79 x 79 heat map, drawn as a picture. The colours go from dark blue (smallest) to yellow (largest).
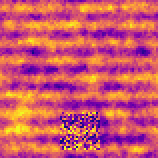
Odd patch: rougher, in the bottom middle. Ninth with the lowest average: bottom middle. Ninth with the highest average: bottom left. Grain: streaks across. Stripes: horizontal, repeating 9 times.
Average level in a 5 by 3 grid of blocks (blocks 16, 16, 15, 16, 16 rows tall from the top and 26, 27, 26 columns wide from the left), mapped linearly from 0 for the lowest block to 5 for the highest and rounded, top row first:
333
221
112
502
411
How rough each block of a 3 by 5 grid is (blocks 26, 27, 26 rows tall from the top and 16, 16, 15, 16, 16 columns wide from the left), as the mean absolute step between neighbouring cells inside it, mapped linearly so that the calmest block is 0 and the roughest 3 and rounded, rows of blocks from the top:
0 0 0 0 0
0 0 0 0 0
0 0 3 1 0
